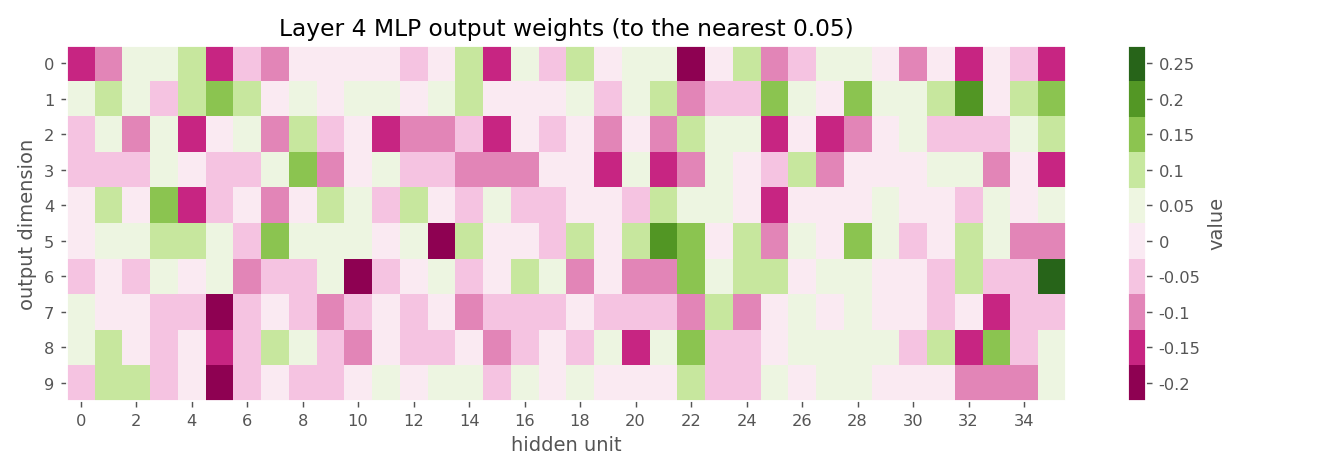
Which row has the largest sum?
1
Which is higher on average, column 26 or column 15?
column 26
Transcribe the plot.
Title: Layer 4 MLP output weights (to the nearest 0.05)
x-axis: hidden unit, ticks 0 2 4 6 8 10 12 14 16 18 20 22 24 26 28 30 32 34
y-axis: output dimension, ticks 0 1 2 3 4 5 6 7 8 9 (0 at the top)
Colour bar: value, ticks -0.2 -0.15 -0.1 -0.05 0 0.05 0.1 0.15 0.2 0.25
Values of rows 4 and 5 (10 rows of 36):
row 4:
0 0.1 0 0.15 -0.15 -0.05 0 -0.1 0 0.1 0.05 -0.05 0.1 0 -0.05 0.05 -0.05 -0.05 0 0 -0.05 0.1 0.05 0.05 0 -0.15 0 0 0 0.05 0 0 -0.05 0.05 0 0.05
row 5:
0 0.05 0.05 0.1 0.1 0.05 -0.05 0.15 0.05 0.05 0.05 0 0.05 -0.2 0.1 0 0 -0.05 0.1 0 0.1 0.2 0.15 0 0.1 -0.1 0.05 0 0.15 0.05 -0.05 0 0.1 0.05 -0.1 -0.1
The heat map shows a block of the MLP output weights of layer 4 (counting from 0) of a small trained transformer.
